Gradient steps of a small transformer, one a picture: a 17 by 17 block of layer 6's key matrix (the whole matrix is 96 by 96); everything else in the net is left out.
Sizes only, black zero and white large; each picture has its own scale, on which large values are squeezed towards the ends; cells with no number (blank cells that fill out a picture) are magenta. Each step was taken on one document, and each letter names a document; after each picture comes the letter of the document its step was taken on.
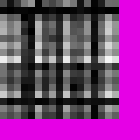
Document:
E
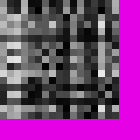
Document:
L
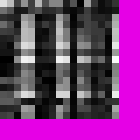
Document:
E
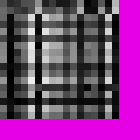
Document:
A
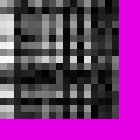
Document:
E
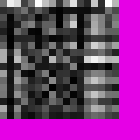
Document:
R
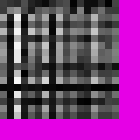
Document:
A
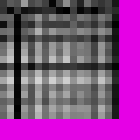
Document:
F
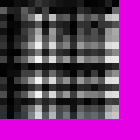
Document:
L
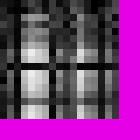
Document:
F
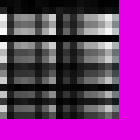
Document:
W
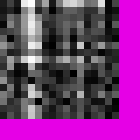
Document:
E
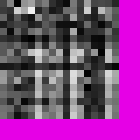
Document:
F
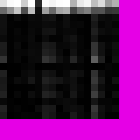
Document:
R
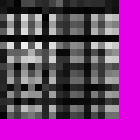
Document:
W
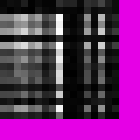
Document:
W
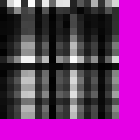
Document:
R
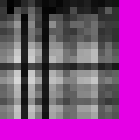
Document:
F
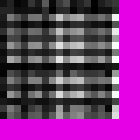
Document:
L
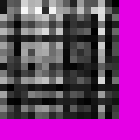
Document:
A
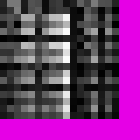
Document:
W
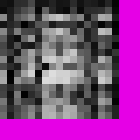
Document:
F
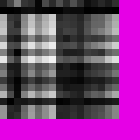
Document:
E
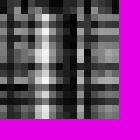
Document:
A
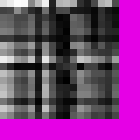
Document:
R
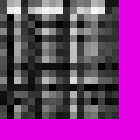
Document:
A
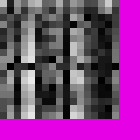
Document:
F
